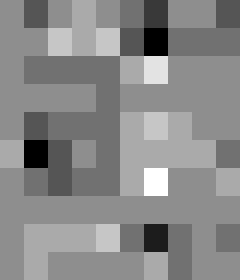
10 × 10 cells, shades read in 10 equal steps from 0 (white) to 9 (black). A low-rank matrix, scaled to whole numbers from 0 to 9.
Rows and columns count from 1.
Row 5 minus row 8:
0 2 1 1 1 -1 -2 -1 0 0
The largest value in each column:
4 9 6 5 5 6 9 5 5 6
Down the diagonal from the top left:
4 4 5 4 5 3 0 4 4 4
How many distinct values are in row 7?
5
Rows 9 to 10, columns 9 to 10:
4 5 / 4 4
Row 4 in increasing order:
4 4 4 4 4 4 4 4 4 5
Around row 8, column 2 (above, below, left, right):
5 3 4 4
